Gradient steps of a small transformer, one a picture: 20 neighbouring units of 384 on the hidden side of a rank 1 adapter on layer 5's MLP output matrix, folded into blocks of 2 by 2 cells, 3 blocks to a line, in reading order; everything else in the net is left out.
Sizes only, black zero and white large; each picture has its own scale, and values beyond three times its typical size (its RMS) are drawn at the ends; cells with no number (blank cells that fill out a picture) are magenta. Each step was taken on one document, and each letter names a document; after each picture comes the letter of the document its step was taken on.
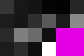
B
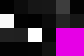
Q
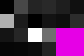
Q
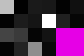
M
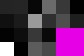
B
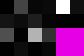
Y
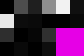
Y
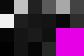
Y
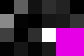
Q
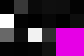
Q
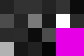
B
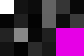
M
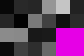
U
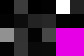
U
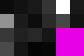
Y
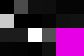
Q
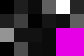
Y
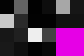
Q
